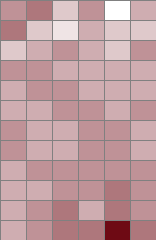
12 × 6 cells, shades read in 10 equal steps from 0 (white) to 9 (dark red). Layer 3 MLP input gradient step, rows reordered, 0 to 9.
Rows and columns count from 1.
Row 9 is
3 4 4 4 4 4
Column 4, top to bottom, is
4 3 3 3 3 4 4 4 4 4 3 5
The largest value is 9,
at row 12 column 5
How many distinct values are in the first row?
5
